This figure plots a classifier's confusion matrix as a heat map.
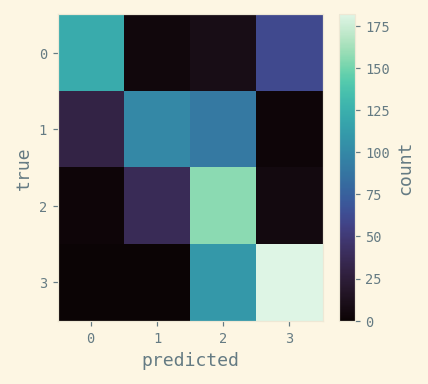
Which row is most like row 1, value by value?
2
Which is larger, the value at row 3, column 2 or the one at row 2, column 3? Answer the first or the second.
the first
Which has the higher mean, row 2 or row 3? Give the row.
3
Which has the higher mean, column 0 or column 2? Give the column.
2
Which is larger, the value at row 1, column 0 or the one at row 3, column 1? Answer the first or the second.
the first
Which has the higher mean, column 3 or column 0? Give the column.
3
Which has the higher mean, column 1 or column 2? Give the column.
2
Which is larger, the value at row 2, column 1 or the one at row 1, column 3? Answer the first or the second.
the first
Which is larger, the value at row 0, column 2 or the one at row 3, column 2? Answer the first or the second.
the second
